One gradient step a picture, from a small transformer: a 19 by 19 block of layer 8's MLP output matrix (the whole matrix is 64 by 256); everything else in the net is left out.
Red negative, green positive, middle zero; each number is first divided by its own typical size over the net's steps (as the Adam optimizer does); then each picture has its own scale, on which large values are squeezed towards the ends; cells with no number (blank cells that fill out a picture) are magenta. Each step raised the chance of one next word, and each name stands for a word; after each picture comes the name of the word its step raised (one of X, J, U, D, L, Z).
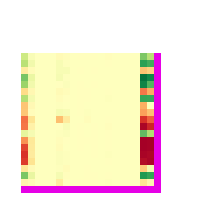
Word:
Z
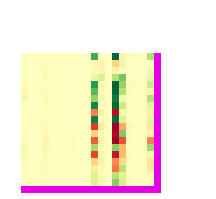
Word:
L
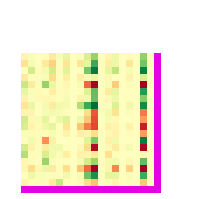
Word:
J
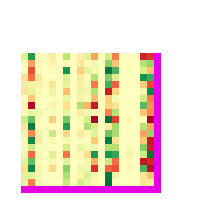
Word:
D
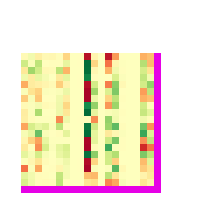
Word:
D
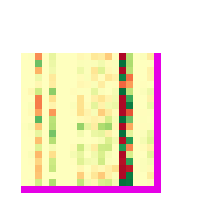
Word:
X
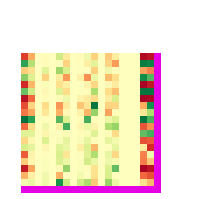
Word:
X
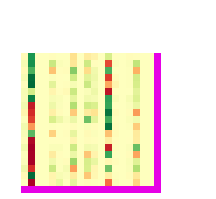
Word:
Z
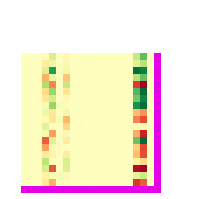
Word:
J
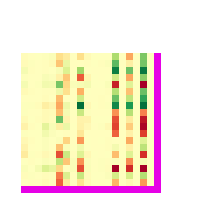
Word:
J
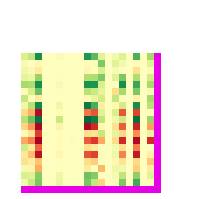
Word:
L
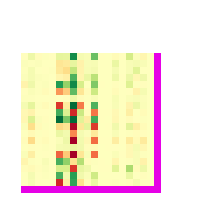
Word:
L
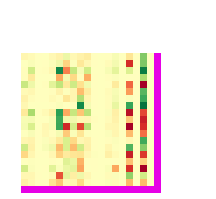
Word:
J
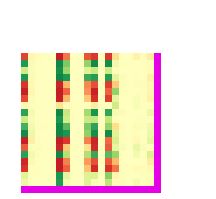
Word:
D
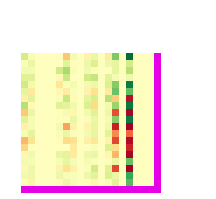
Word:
L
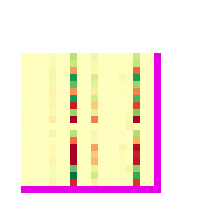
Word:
Z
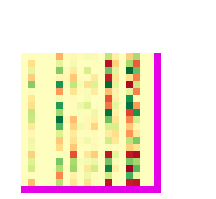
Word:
J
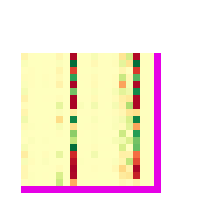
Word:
X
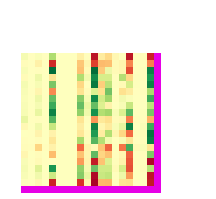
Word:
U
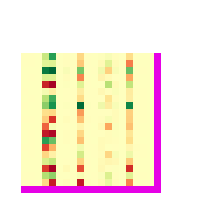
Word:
J
